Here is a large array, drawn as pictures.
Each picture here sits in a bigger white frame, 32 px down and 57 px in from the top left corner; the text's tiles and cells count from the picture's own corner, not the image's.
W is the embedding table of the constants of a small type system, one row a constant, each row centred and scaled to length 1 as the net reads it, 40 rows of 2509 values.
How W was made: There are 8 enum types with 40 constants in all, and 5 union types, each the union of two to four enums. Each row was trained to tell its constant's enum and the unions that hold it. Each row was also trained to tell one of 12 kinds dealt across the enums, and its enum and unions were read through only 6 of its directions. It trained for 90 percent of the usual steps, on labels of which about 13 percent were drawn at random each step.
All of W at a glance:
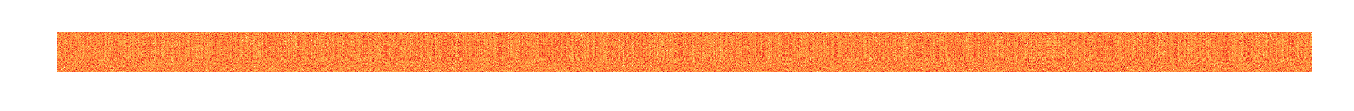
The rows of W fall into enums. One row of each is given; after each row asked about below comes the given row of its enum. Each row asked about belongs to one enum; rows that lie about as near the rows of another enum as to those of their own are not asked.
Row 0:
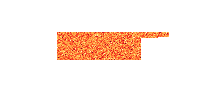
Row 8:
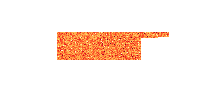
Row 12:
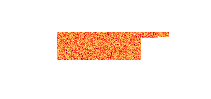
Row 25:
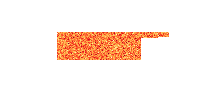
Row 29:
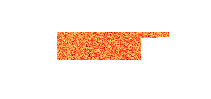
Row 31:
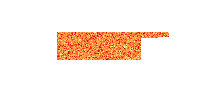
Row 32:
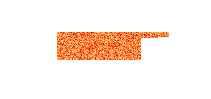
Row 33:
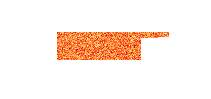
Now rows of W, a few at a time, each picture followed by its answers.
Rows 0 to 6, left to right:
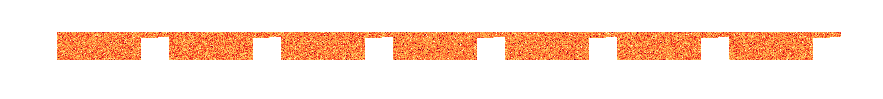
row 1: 32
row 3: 33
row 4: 29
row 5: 8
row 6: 12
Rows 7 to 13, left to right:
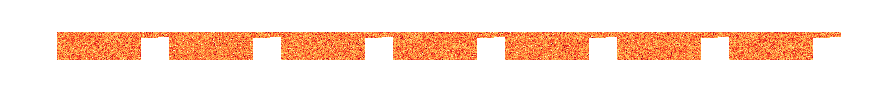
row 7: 25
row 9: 12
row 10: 29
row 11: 33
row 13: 29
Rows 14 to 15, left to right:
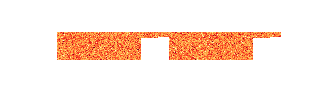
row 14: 25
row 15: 32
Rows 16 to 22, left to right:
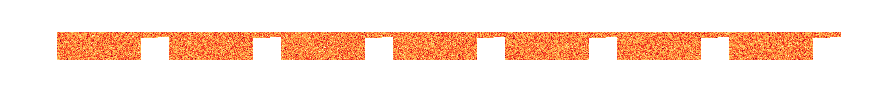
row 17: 32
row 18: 29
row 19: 33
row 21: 32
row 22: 8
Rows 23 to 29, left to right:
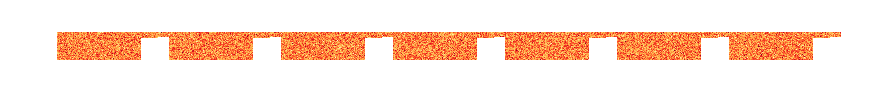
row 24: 29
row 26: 25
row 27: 31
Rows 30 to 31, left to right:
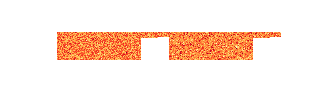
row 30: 33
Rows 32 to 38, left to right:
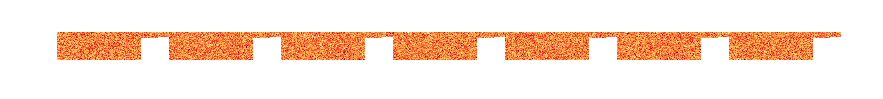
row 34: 12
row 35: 0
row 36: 31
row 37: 32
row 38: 25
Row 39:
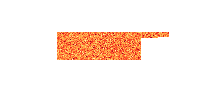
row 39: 12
